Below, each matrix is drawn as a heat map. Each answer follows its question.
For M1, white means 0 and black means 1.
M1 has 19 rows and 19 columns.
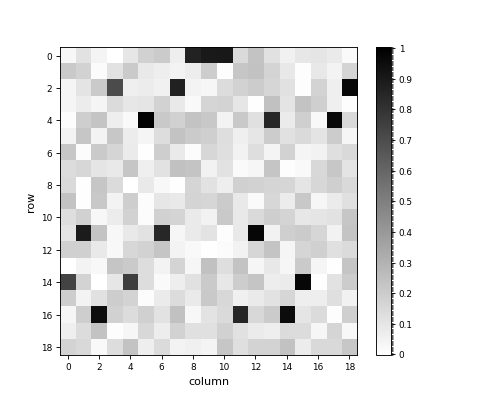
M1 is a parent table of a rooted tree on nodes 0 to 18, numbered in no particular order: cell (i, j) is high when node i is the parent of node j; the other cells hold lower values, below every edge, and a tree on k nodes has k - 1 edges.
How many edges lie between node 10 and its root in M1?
3
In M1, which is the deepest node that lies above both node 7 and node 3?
2
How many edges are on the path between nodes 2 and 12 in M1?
3
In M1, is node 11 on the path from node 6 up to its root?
yes
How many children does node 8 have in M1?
0
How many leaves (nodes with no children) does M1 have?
13
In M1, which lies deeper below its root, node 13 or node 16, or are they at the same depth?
node 13
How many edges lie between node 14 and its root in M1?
1
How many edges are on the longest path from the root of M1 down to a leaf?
3
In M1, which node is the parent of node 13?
4
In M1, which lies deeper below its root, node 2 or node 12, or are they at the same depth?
node 12
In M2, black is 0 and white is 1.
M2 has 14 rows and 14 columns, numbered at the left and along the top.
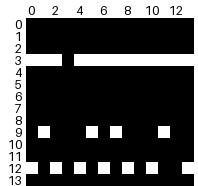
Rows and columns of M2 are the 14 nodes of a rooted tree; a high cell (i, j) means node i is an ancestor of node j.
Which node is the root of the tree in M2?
3
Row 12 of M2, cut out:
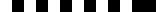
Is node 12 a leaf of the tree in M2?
no
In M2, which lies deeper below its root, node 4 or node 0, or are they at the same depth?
the same depth
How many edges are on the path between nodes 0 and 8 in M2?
2
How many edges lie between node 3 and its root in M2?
0
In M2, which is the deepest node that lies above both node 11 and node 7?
9
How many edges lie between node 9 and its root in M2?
1
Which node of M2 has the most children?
12
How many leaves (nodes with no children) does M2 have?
11
